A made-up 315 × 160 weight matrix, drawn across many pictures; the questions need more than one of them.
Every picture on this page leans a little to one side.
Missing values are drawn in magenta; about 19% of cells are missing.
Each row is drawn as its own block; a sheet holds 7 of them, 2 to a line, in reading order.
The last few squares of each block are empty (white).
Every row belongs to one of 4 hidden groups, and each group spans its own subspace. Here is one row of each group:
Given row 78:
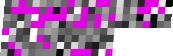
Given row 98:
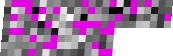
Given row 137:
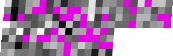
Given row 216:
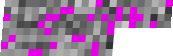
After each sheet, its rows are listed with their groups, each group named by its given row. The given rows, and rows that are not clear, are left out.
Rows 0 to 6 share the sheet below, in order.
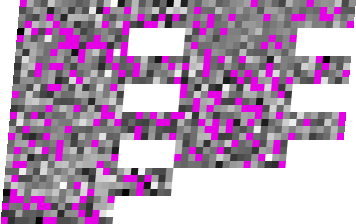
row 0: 78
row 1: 78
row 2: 137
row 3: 137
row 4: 216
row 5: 98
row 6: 216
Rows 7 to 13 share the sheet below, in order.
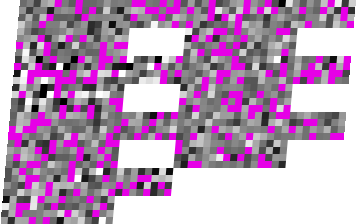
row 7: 216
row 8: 78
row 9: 98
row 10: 78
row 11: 137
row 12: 216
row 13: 78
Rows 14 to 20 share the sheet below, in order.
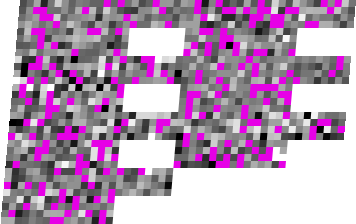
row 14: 98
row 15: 216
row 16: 137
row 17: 216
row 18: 137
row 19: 216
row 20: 137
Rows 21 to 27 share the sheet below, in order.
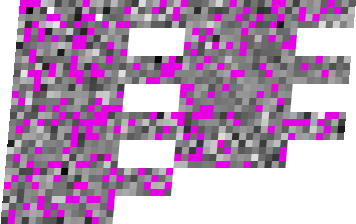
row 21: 98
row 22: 216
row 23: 98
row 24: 78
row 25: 78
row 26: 137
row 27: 98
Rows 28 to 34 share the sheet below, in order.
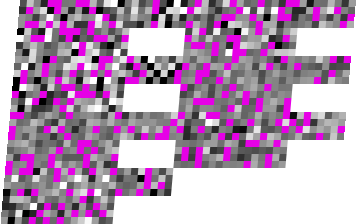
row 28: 78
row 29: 98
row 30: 216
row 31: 78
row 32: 78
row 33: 98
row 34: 216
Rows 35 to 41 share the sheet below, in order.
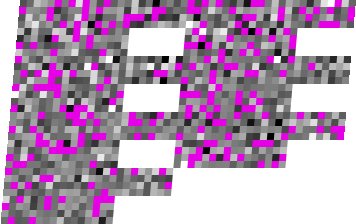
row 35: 98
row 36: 137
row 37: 78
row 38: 78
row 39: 98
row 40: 216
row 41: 78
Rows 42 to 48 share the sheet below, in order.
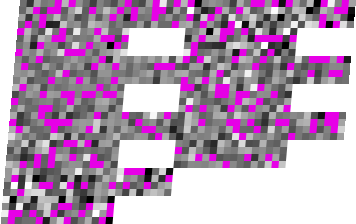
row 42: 98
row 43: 137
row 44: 78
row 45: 78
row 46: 137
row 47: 137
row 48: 98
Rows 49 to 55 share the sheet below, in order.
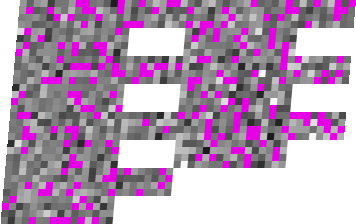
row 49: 78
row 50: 78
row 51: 78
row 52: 98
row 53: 78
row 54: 216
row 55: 216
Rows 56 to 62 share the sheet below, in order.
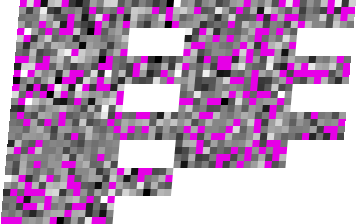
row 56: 78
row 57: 78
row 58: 137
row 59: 216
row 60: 78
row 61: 216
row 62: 137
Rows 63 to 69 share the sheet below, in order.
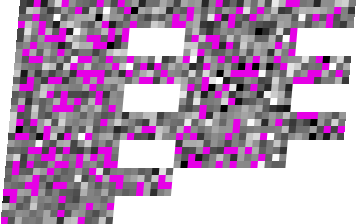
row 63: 98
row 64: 216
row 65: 98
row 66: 98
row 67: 98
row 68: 216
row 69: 78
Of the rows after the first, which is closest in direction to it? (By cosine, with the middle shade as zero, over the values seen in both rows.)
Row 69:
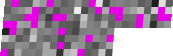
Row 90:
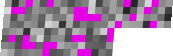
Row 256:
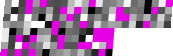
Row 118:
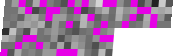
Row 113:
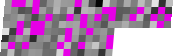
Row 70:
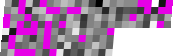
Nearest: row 118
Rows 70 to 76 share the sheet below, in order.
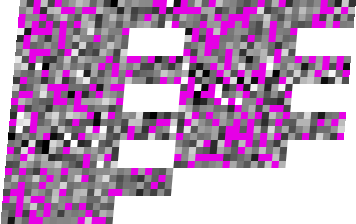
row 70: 78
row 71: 78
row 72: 98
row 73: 137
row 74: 137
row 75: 137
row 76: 216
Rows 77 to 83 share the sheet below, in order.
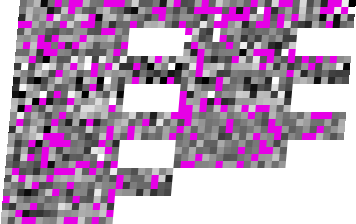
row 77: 98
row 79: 216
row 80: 216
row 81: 98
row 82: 137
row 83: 216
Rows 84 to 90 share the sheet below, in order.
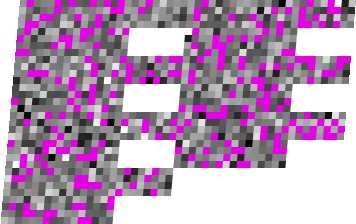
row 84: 137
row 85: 78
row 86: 216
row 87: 137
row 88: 216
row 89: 78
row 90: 137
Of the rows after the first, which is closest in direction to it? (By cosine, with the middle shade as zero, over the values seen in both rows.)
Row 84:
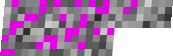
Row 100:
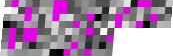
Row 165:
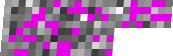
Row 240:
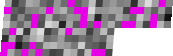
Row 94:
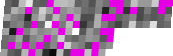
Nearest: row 240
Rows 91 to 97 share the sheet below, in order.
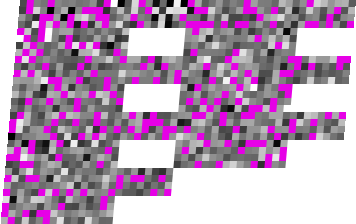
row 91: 78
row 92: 137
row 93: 98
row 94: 78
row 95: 137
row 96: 137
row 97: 98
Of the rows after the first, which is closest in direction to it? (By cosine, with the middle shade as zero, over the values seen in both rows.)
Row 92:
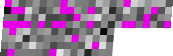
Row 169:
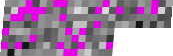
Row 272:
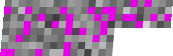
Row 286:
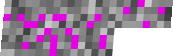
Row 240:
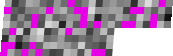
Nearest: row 272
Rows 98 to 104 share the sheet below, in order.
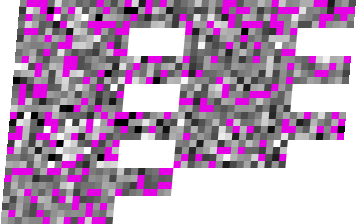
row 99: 98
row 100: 137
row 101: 137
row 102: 98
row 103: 137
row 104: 98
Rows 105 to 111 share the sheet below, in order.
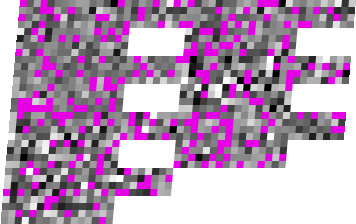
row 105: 78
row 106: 78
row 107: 216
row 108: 137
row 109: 137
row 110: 216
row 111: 98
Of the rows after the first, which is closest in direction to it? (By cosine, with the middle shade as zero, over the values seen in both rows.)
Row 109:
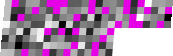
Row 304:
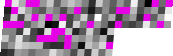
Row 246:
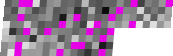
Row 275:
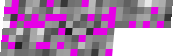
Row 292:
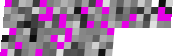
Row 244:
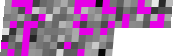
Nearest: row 275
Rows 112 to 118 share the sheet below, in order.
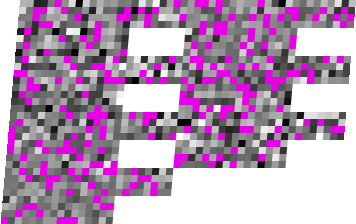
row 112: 98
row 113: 78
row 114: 216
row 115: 216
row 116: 78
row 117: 137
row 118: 78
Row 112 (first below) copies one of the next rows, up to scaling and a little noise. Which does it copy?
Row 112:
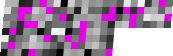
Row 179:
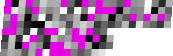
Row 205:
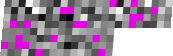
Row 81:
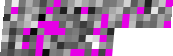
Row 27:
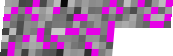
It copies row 27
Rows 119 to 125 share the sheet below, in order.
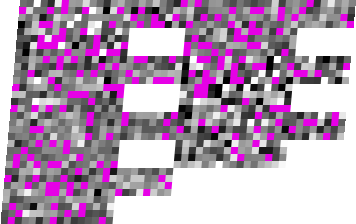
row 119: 216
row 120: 137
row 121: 216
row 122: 137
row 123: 78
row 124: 98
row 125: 216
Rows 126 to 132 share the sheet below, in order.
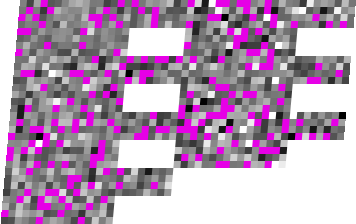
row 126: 78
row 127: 98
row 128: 216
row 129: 216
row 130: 98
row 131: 78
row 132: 137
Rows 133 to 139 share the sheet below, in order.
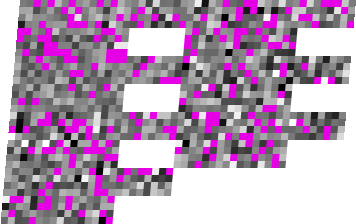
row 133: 216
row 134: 98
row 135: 137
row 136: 137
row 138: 98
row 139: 78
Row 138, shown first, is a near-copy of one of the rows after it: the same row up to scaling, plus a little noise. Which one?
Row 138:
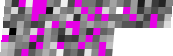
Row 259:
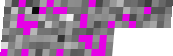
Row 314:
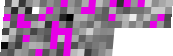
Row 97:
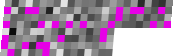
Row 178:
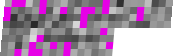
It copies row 97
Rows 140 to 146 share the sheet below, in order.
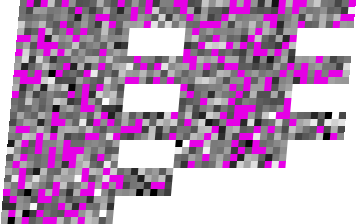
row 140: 216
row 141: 216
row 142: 98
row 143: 216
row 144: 78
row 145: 78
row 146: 216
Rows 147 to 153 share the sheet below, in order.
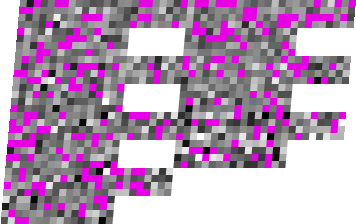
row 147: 98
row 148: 137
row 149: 98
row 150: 216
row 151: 78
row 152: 216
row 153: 78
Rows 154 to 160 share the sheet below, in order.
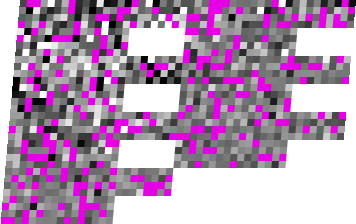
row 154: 216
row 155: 78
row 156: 216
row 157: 98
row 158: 216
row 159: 78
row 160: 216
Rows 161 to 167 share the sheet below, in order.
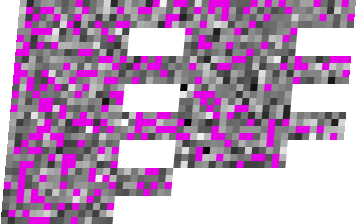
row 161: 137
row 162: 98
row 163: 98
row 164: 78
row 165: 98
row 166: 216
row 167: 216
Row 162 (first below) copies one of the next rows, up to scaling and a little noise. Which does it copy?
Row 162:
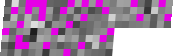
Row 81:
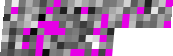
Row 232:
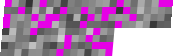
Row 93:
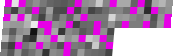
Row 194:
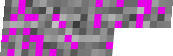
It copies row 93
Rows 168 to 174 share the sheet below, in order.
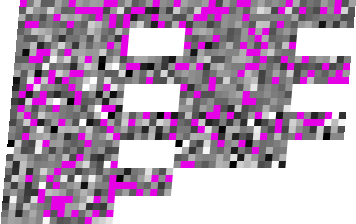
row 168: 216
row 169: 216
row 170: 216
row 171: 78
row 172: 78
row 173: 78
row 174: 98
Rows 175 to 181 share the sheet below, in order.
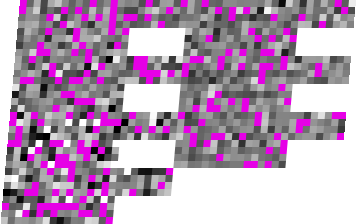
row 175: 98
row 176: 78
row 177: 78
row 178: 98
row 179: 98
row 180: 137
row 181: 137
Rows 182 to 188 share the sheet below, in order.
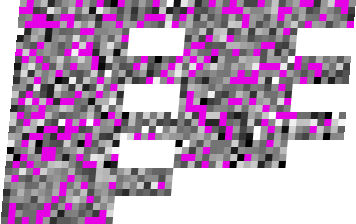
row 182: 78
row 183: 137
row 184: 137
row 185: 216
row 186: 78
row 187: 78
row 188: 216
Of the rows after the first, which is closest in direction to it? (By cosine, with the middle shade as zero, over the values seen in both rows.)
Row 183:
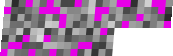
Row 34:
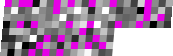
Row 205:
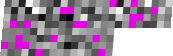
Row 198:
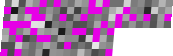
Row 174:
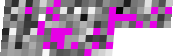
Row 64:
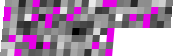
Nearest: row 174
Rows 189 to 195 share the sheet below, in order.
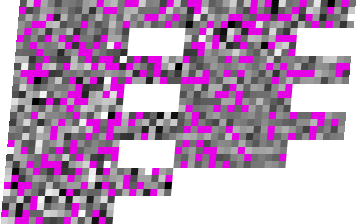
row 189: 98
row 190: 137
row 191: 216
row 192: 137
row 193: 78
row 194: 98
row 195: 137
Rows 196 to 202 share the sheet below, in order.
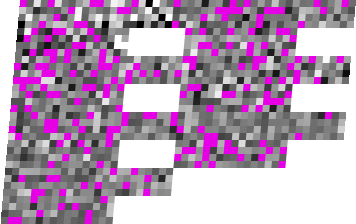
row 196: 216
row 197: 216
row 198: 98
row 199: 137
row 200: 137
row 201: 137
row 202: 216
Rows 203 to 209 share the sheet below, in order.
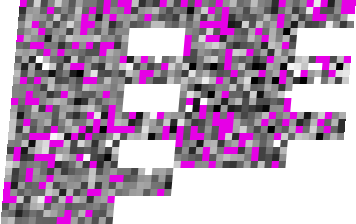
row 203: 98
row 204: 137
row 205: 98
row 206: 216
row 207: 137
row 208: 137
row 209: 137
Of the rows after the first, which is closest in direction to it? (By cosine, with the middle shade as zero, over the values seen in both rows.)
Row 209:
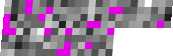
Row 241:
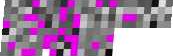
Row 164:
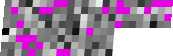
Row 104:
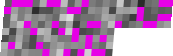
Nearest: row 104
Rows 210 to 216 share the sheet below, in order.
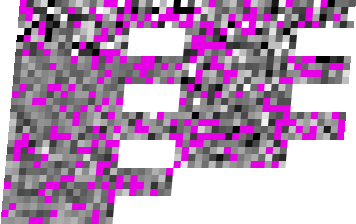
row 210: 78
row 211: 137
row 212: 137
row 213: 137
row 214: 137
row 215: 216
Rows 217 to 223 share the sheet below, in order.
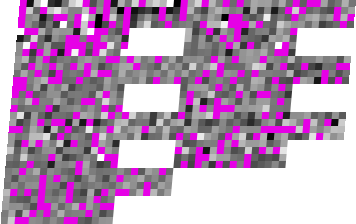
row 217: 78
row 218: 98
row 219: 98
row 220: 216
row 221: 98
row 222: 216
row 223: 216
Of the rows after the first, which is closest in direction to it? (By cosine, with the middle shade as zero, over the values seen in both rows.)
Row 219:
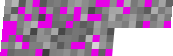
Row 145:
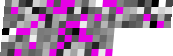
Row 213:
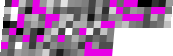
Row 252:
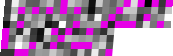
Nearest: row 252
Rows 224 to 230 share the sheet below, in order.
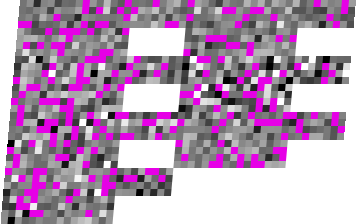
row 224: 216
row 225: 216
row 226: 98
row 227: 137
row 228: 78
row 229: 98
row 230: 216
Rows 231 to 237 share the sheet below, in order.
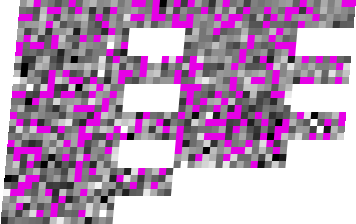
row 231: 98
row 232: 98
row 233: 137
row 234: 216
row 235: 216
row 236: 216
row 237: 137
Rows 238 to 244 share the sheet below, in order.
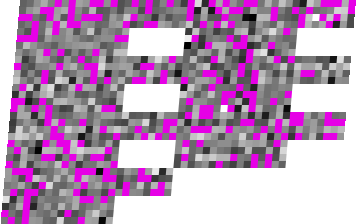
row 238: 78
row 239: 98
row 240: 137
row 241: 78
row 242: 98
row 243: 216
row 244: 78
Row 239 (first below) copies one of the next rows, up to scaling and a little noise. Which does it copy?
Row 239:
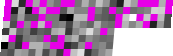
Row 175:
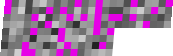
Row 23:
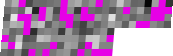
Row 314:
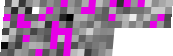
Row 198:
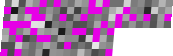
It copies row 314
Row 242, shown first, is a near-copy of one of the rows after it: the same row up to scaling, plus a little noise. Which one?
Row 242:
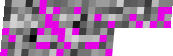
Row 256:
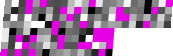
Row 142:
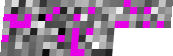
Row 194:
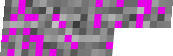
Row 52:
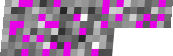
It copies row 194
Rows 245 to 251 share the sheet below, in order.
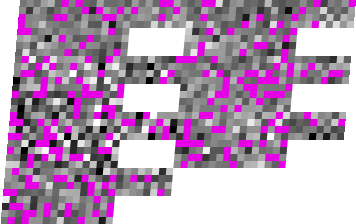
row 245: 216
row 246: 216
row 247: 216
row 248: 78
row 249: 137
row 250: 216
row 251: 78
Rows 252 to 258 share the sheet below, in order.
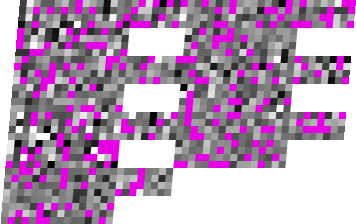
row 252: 137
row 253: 78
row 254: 137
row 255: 78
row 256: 98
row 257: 78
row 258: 216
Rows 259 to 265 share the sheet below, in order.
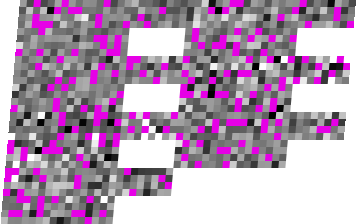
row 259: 98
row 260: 98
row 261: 78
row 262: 78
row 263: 216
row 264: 78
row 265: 137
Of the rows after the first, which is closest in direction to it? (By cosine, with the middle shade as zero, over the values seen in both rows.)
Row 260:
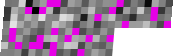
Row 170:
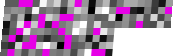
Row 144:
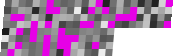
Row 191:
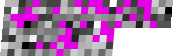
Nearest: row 144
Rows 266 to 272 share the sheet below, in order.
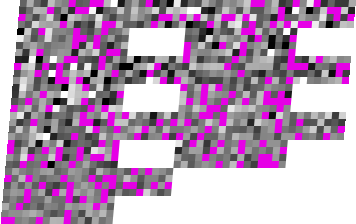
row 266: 78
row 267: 137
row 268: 98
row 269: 216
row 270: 98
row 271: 78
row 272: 137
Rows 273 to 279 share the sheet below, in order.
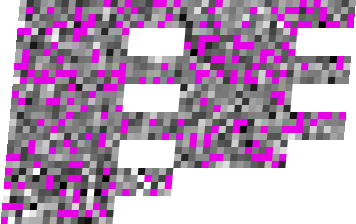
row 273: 137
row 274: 216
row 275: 137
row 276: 78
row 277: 137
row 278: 78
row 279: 216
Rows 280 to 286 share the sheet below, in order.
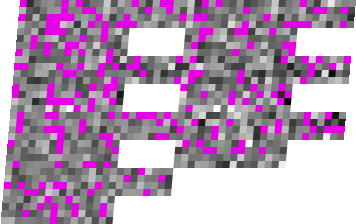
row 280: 137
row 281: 137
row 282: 216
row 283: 216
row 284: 137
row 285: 78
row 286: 137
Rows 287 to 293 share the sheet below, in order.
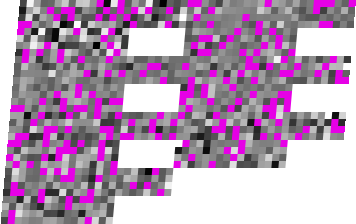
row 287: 137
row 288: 216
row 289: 98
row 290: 78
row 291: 216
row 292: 78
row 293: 137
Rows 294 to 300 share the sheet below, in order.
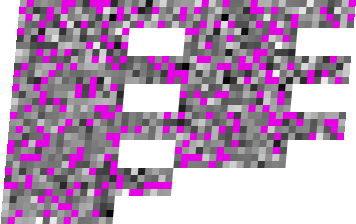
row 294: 137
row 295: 98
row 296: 216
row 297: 137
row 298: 78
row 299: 137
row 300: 216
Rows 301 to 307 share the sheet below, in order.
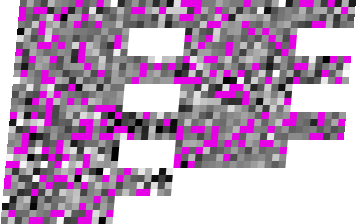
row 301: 78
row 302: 78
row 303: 137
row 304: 137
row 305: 216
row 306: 216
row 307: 78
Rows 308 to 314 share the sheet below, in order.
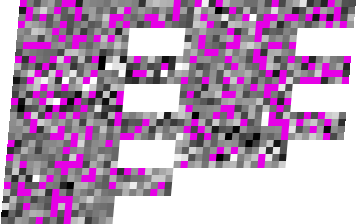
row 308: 137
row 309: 98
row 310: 216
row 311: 137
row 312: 78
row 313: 216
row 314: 98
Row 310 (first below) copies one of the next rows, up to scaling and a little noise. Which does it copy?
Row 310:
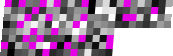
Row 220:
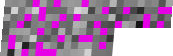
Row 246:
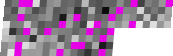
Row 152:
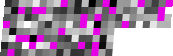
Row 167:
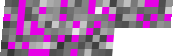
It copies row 167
